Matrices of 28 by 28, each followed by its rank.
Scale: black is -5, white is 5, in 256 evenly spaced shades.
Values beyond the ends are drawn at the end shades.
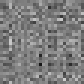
five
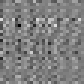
three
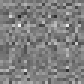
five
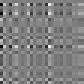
one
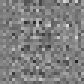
five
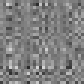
three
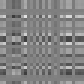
one
